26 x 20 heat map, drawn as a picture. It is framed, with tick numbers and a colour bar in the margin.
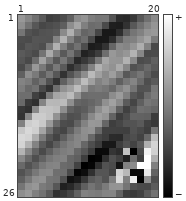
Grain: diagonal, up to the right. Odd patch: rougher, in the bottom right. Ninth with the lowest average: bottom middle. Mirror symmetry: none. Roughest part: bottom right.
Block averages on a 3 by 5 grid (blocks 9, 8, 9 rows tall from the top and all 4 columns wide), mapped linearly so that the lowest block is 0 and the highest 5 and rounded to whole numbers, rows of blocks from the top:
23234 | 55532 | 52024
